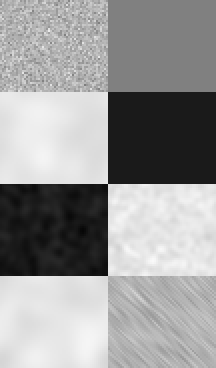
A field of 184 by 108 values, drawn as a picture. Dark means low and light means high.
The table splits into 4 rows of 2 panels. Panel 1,1: high, fine-grained. Panel 1,2: middling, flat. Panel 2,1: very high, smooth, faint in contrast. Panel 2,2: very low, flat. Panel 3,1: very low, blotchy, faint in contrast. Panel 3,2: very high, blotchy, faint in contrast. Panel 4,1: very high, smooth, faint in contrast. Panel 4,2: high, slanting down to the right, faint in contrast.
